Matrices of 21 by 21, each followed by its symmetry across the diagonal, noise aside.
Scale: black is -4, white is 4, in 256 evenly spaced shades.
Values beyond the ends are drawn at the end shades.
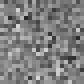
antisymmetric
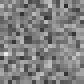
neither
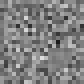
antisymmetric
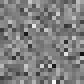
antisymmetric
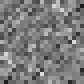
symmetric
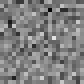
neither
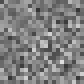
symmetric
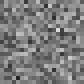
neither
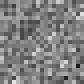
symmetric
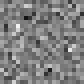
antisymmetric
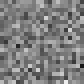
antisymmetric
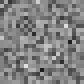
symmetric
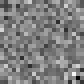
symmetric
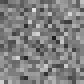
neither
